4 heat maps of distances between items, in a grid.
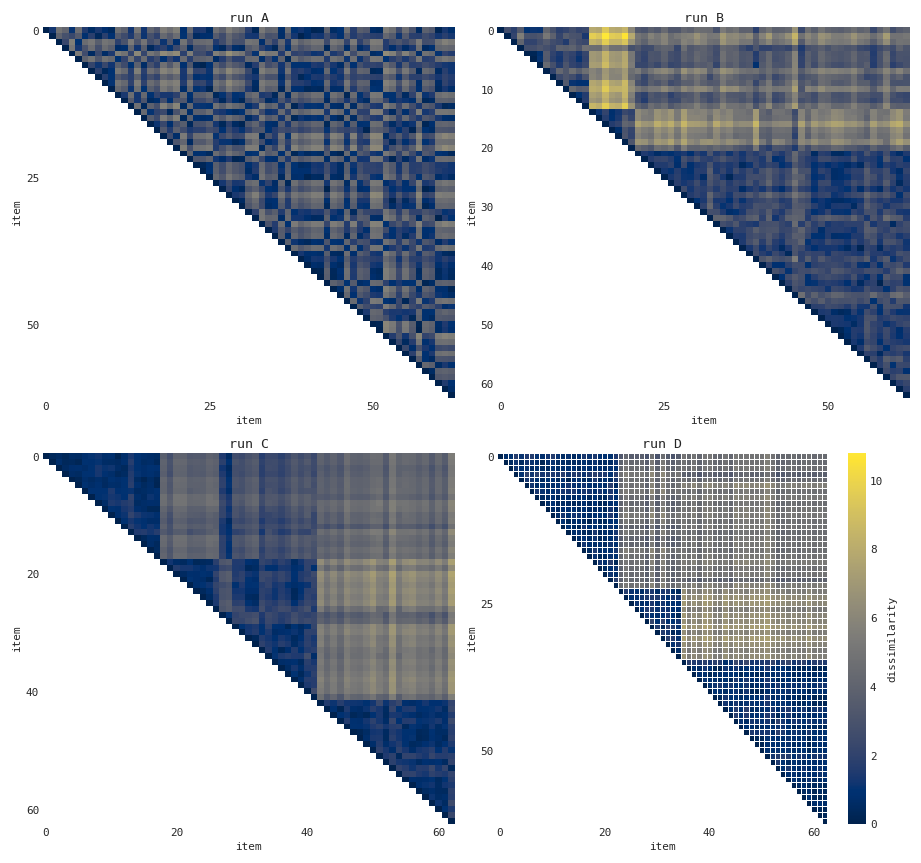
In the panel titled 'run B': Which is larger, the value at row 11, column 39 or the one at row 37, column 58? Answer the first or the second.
the first
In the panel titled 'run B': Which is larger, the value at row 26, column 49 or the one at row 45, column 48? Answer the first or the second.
the second
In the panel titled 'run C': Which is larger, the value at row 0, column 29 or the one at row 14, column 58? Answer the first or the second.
the second
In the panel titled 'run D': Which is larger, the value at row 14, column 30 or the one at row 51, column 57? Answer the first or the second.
the first
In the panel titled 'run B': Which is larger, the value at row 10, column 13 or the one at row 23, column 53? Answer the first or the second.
the first
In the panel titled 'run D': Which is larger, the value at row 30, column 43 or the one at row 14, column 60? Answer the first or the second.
the first
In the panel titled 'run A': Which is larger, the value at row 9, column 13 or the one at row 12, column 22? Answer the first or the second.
the first
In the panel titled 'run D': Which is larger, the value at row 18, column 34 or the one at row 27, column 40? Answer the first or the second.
the second
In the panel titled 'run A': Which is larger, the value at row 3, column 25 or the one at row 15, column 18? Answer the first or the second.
the second
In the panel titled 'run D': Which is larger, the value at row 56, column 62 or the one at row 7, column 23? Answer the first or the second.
the second
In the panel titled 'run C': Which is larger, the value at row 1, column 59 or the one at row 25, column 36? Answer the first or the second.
the first
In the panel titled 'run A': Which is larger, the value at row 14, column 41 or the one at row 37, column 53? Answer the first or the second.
the first
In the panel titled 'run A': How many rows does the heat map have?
63
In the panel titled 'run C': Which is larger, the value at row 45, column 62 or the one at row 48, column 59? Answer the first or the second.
the first
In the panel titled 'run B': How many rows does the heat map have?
63
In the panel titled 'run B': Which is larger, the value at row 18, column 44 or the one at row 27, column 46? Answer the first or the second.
the first
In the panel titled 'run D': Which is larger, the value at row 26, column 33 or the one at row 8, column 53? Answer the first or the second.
the second
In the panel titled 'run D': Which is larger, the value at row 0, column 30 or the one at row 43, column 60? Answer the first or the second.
the first
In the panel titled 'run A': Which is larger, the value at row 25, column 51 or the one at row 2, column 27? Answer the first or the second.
the second
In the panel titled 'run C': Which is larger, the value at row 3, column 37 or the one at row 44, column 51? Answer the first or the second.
the first
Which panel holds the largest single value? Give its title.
run B
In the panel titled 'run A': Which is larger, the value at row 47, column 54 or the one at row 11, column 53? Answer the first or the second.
the first
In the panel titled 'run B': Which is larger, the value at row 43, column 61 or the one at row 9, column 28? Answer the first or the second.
the second
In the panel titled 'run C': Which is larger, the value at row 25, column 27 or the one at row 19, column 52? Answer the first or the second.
the second
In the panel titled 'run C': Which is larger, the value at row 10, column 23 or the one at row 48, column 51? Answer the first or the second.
the first
